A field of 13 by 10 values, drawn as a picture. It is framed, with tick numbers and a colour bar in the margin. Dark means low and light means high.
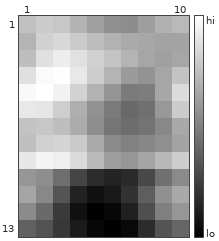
Ninth with the lowest average: bottom middle. Seam: horizontal, 70% of the way down, the top part higher. Lone odd cells: none. Calmest part: top right.
